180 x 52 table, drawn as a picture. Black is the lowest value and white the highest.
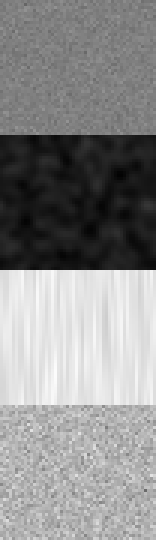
It is made of 4 by 1 panels. Panel 1,1: middling, fine-grained, faint in contrast. Panel 2,1: very low, blotchy, faint in contrast. Panel 3,1: very high, streaked downward, faint in contrast. Panel 4,1: high, fine-grained.
